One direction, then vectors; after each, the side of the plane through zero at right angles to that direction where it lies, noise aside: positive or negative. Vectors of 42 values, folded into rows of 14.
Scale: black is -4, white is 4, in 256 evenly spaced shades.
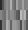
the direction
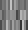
positive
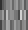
positive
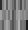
positive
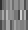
positive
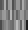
positive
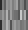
positive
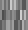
positive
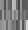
negative
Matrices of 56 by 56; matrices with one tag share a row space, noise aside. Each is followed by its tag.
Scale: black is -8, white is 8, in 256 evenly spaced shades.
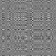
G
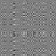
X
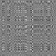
G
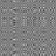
X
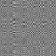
X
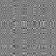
X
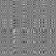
X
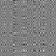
X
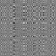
X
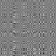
X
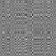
G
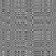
G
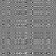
G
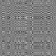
G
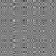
X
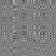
X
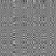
X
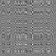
G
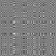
X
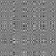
X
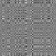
G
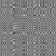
X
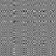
X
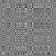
G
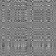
G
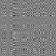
X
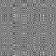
X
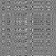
G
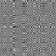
X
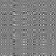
X
